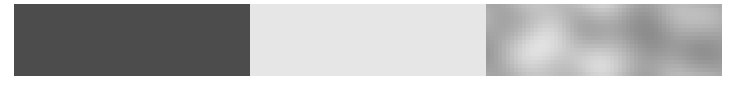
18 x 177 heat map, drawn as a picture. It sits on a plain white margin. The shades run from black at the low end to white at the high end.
The table splits into one row of 3 panels. Panel 1,1: low, flat. Panel 1,2: very high, flat. Panel 1,3: high, smooth.
